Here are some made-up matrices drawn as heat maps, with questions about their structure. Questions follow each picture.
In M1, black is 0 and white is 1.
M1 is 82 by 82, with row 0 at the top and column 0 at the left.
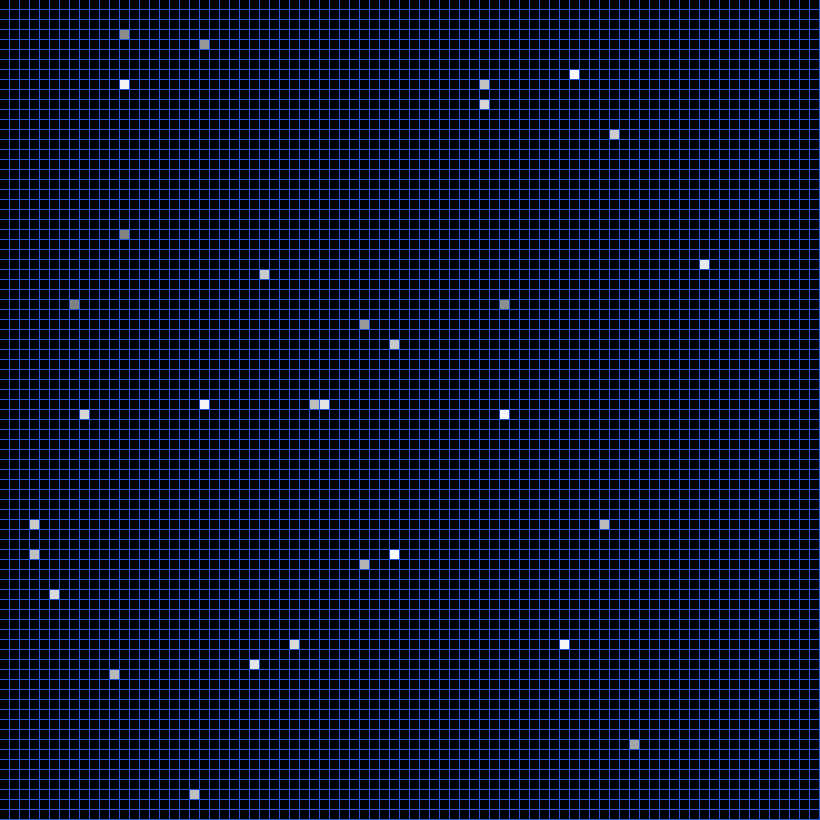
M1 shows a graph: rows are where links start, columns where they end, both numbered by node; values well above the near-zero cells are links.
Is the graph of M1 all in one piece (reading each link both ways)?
no
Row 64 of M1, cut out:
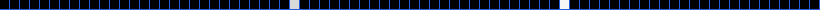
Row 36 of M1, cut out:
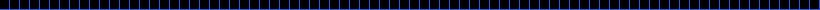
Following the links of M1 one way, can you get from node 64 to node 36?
yes
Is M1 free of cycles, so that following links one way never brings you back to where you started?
yes
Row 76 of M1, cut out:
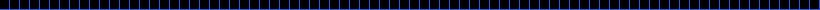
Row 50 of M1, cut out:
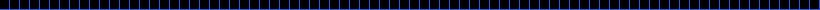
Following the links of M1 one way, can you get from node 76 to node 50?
no
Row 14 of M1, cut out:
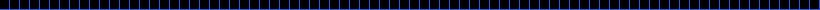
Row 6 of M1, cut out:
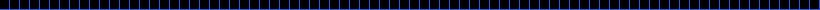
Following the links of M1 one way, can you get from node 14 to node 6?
no
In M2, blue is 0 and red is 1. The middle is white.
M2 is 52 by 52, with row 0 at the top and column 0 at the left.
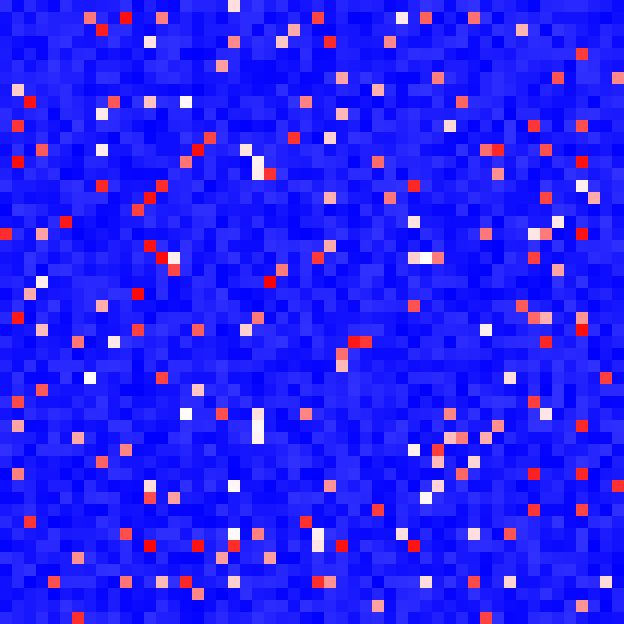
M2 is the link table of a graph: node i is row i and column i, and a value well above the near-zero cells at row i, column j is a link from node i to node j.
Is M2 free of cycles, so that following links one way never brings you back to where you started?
no
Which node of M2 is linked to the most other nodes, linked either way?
node 48
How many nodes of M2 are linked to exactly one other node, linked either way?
7
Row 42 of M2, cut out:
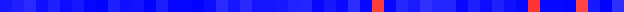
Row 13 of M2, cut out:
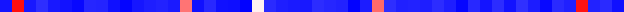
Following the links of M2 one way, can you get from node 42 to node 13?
yes
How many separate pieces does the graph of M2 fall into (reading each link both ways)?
2
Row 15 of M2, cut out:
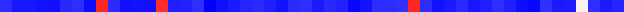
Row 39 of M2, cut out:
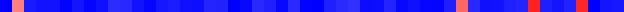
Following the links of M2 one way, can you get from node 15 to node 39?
yes
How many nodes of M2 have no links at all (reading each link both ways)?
1
